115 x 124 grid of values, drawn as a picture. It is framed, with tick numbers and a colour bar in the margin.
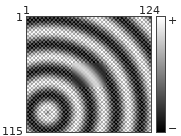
In the centre lies a patch that is calmer than the rest. Neither half mirrors the other. The centre is the calmest part. No overall slope runs across the table. Concentric rings centre on the bottom left.
